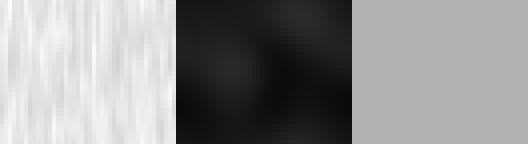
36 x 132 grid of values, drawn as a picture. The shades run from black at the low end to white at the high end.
The table splits into one row of 3 panels. Panel 1,1: very high, streaked downward, faint in contrast. Panel 1,2: very low, smooth, faint in contrast. Panel 1,3: high, flat.
